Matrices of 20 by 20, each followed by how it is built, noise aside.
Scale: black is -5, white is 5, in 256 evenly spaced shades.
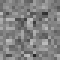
low rank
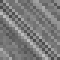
Toeplitz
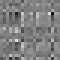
low rank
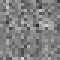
low rank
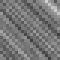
Toeplitz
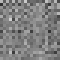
low rank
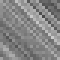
Toeplitz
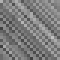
Toeplitz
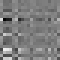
low rank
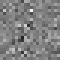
low rank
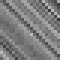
Toeplitz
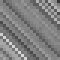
Toeplitz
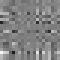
low rank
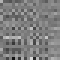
low rank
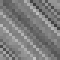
Toeplitz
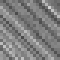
Toeplitz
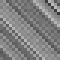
Toeplitz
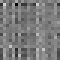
low rank
